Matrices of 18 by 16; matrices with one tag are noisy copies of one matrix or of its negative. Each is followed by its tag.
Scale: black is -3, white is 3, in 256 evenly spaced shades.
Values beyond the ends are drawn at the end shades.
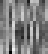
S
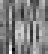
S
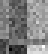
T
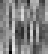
S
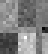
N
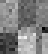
N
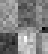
N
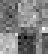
N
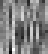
S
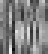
S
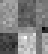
N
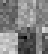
N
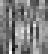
S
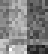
T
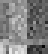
T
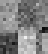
N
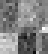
N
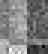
T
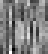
S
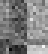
T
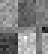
N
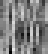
S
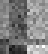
T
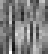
S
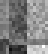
T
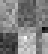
N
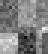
N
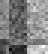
T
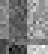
T
